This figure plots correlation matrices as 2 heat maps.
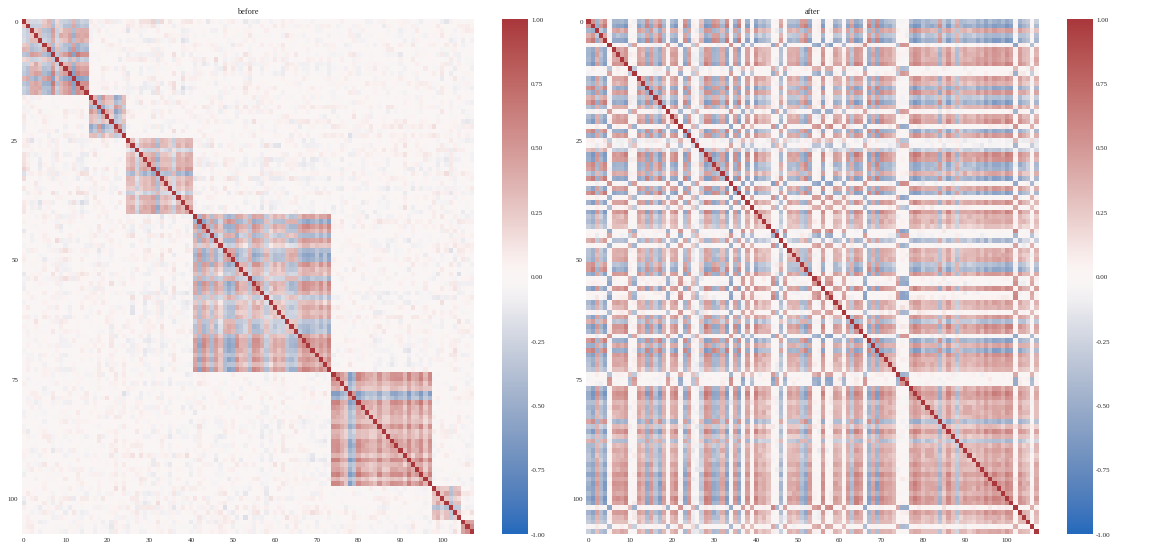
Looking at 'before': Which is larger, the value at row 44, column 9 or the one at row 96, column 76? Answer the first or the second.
the second
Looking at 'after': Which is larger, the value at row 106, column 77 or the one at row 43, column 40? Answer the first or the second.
the second
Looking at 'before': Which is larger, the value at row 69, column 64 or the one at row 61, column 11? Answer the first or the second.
the second
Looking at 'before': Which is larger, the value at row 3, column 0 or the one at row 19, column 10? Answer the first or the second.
the second
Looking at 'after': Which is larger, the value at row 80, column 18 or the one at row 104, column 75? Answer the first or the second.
the first
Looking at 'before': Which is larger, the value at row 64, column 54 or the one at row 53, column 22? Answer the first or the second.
the first
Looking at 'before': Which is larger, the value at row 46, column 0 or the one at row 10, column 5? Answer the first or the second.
the first
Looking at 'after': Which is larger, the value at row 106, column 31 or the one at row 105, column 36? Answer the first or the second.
the first
